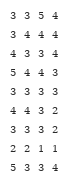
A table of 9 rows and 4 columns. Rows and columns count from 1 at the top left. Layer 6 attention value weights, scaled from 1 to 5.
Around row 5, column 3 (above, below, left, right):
4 3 3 3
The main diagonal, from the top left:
3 4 3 3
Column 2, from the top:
3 4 3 4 3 4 3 2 3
